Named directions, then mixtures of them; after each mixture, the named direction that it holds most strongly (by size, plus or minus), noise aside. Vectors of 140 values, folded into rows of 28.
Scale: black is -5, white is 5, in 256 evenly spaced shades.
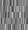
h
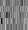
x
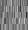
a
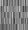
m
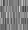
m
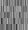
m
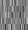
h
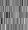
x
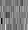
x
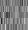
x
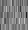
a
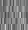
h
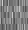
m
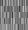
m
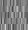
h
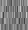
a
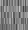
m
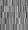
a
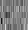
x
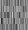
m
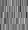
a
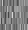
h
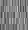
a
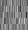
a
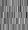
a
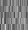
a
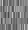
h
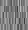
a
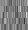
a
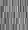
a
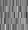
a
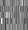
x
